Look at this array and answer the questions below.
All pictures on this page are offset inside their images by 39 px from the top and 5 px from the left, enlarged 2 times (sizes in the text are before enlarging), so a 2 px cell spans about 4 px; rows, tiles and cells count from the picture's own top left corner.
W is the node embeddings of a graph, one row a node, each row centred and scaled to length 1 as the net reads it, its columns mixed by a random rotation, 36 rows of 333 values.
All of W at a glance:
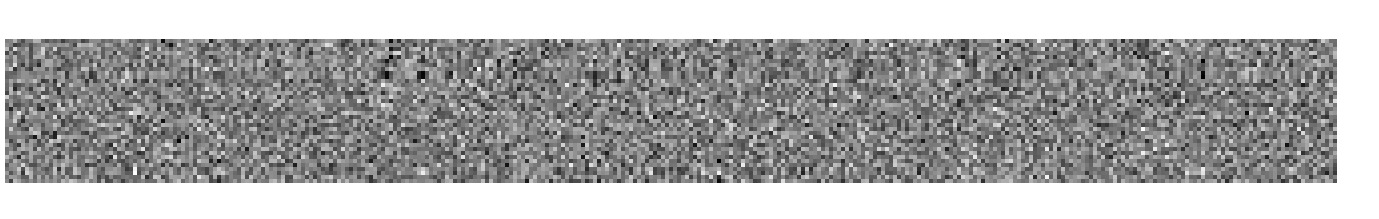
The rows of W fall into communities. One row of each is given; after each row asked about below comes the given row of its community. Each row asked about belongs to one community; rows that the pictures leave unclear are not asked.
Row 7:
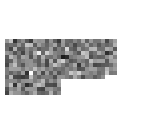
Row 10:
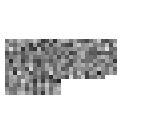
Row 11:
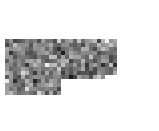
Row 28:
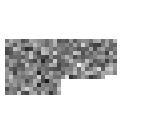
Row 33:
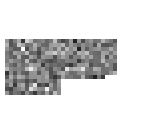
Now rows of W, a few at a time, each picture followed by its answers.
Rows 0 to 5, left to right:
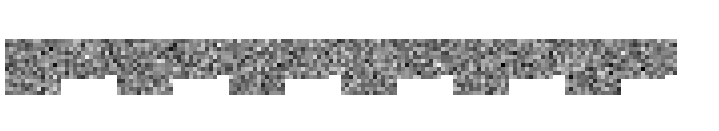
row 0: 10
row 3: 7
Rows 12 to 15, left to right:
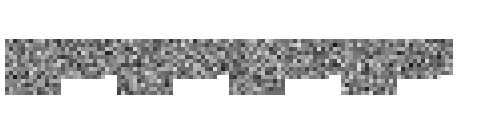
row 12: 7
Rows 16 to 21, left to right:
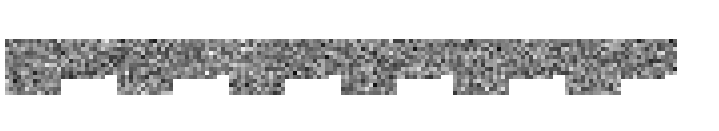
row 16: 11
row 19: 33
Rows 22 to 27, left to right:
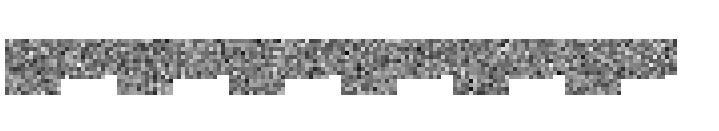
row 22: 28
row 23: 10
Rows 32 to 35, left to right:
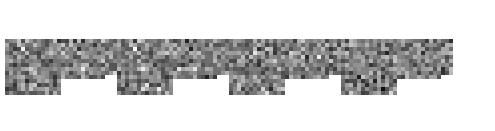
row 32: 33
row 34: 28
